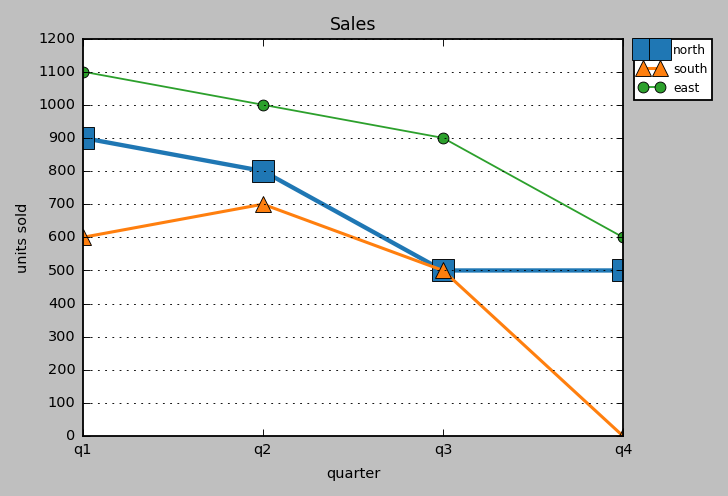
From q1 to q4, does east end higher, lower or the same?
lower
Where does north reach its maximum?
q1
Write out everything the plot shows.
Title: Sales
x-axis: quarter, ticks q1 q2 q3 q4
y-axis: units sold, ticks 0 100 200 300 400 500 600 700 800 900 1000 1100 1200
Legend: north, south, east
Values:
north: 900 800 500 500
south: 600 700 500 0
east: 1100 1000 900 600
